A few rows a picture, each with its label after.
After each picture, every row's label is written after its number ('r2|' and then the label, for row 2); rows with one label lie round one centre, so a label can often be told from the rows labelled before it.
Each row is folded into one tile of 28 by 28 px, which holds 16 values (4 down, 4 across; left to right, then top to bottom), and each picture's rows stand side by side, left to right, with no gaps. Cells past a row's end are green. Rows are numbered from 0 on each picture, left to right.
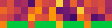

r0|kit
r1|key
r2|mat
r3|kit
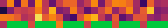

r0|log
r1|key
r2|kit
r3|log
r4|kit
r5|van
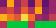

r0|key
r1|van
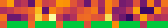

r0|kit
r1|key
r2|kit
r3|key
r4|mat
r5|log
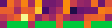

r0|key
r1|van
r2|van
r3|log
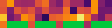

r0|kit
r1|kit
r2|key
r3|van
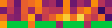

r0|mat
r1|kit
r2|key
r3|van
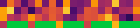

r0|van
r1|log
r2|van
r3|key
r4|mat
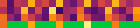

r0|mat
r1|mat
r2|mat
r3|mat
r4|mat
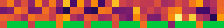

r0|log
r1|log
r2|log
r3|log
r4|mat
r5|kit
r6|key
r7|mat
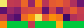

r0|mat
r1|key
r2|kit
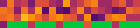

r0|key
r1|key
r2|log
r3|kit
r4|log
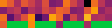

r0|kit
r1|kit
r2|van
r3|van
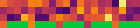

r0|kit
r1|kit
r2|log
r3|key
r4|van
